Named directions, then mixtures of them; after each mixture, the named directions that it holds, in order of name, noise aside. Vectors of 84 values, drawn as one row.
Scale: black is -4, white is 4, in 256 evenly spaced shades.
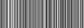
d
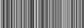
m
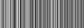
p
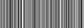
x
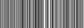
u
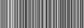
d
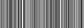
x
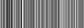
m, p, x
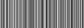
d, m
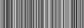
m, p, u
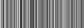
m, p, x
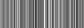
m, p, u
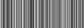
m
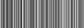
m, x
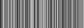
d, m, p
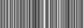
d, u, x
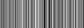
u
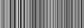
p, x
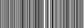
u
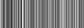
d, m, x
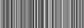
m, u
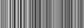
d, p, x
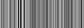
p, x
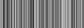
m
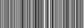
u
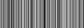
d, m, u
